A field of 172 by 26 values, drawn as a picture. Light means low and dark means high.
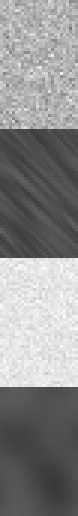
It is made of 4 by 1 panels. Panel 1,1: low, fine-grained. Panel 2,1: high, slanting down to the right, faint in contrast. Panel 3,1: very low, fine-grained, faint in contrast. Panel 4,1: high, smooth, faint in contrast.
